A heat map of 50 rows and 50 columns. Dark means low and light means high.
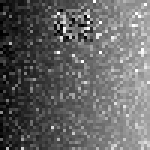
Roughest part: top middle. Odd rows or columns: none. Stripes: none. Odd patch: rougher, in the top middle. Slope: up to the right.
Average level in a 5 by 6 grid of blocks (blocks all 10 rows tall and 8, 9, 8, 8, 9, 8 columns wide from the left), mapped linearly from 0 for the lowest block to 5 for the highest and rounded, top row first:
0 1 2 3 4 5 / 0 1 2 3 4 5 / 0 1 2 3 4 5 / 0 1 2 3 4 5 / 0 1 2 3 4 5
